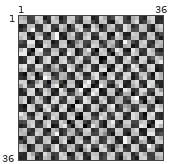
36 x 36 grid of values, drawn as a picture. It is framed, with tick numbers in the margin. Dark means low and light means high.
The field is checkered. It looks the same turned upside down. The values fall into two levels. No row or column stands out. Overall the values sit about 50% of the way up the scale.
